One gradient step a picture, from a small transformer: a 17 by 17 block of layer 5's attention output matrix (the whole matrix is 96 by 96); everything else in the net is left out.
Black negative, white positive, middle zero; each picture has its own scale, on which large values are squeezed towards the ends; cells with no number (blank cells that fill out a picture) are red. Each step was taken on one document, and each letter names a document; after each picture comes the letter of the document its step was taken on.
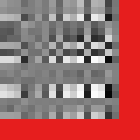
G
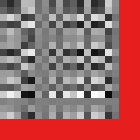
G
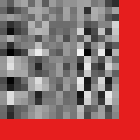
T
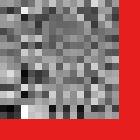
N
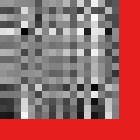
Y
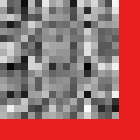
T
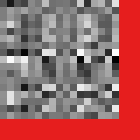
T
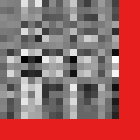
N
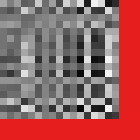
Y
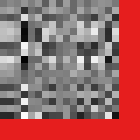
Y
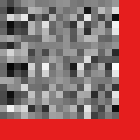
T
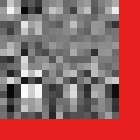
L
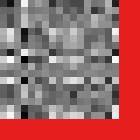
G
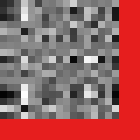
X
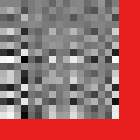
G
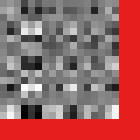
L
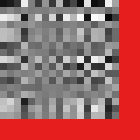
X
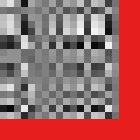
Y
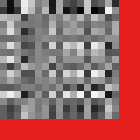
G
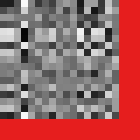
Y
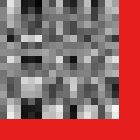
L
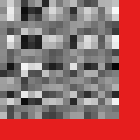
L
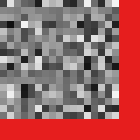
X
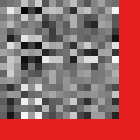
N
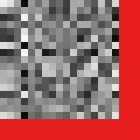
X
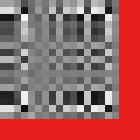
Y
